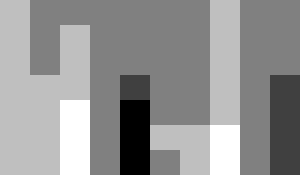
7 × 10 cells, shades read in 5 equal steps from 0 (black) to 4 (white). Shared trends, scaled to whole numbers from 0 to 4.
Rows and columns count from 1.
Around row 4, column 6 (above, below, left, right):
2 2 1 2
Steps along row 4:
same same down down up same up down down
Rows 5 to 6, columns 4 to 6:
2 0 2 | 2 0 3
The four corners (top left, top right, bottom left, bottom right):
3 2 3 1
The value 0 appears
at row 5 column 5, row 6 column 5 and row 7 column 5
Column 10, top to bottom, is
2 2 2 1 1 1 1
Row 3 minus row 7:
0 -1 -1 0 2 0 -1 -1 0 1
